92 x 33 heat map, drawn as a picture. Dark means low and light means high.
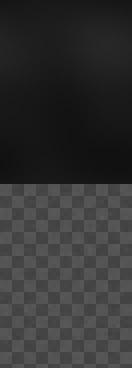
It is made of 2 by 1 panels. Panel 1,1: very low, smooth, faint in contrast. Panel 2,1: low, checkered, faint in contrast.
